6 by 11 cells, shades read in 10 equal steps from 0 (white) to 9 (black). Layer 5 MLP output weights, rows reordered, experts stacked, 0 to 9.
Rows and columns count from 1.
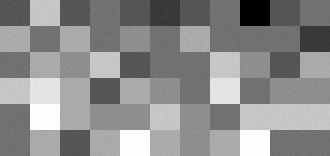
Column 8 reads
5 5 2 1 5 3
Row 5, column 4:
4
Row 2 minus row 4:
1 4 0 -1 1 1 -2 4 0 1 3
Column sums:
26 14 25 25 23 26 27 21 25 28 26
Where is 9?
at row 1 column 9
